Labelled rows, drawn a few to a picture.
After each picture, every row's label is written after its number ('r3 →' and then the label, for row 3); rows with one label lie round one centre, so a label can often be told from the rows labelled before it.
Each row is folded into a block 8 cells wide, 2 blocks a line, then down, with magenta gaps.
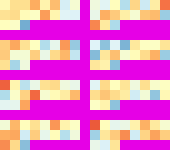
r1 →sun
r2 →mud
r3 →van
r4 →mud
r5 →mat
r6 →sun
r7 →sun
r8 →mat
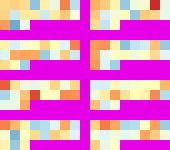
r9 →van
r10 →van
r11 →mud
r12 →van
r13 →mat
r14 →mud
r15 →van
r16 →van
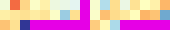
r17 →sun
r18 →mud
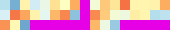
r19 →mud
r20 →sun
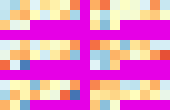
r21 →mud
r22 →van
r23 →mud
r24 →mat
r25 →mud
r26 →van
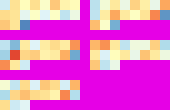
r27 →sun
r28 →mud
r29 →mud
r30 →van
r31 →mud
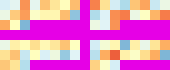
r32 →mud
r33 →mat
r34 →sun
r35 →mud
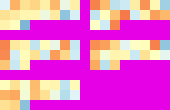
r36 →sun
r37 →mat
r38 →van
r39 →van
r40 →sun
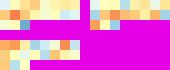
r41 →sun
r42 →mud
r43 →van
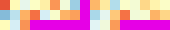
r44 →mat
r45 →mat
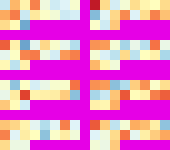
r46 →sun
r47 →mat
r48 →mat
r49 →van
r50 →mud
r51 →mat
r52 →van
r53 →mat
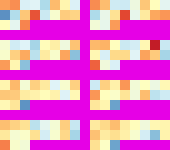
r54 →mat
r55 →mat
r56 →mud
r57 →van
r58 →sun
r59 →sun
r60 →van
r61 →sun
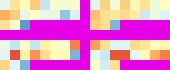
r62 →sun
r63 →sun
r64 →mud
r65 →mat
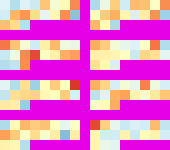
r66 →mud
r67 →mud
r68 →mat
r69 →van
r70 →mud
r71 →mat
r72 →sun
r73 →van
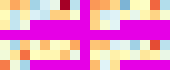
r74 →van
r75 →van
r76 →mud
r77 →van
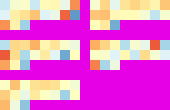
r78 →mud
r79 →sun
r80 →sun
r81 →van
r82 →sun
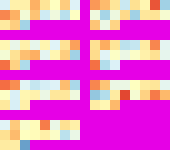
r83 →sun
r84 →van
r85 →mud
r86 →van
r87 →van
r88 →mat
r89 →sun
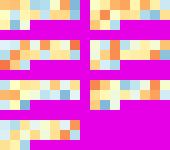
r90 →van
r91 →sun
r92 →mud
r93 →mud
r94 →sun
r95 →van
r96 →mud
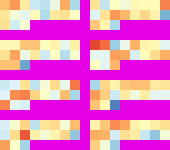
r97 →van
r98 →mud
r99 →sun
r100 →mat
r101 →mud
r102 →sun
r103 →mud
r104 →sun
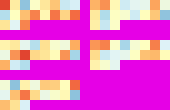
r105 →mat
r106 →van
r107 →mud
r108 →van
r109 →mud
